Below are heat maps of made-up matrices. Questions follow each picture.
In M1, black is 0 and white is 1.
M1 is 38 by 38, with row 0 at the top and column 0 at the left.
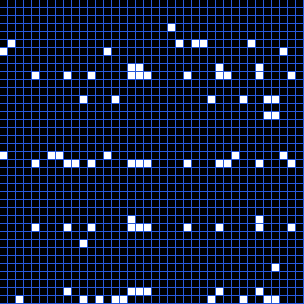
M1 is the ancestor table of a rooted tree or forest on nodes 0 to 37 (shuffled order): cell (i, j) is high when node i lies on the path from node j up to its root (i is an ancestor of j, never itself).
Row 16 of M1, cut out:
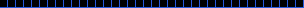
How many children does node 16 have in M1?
0
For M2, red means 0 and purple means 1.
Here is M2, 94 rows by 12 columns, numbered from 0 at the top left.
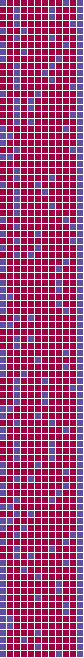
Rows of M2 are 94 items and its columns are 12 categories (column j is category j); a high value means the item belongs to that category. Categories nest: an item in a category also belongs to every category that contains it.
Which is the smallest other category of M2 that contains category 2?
11
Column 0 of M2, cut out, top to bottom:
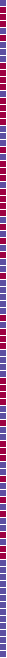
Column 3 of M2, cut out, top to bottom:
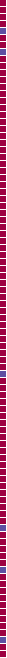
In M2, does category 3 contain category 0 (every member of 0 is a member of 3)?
no
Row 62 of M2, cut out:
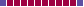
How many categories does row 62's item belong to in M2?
2
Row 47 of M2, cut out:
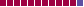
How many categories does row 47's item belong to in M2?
1
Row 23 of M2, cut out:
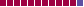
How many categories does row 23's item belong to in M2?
1
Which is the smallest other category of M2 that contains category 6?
2
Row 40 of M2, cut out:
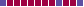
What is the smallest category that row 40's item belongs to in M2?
8
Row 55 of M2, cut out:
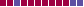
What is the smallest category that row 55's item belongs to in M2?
10
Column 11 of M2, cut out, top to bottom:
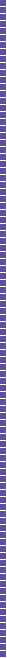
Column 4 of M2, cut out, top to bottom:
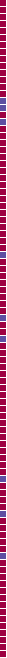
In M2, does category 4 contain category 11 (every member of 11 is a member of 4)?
no
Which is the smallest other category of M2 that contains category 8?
0
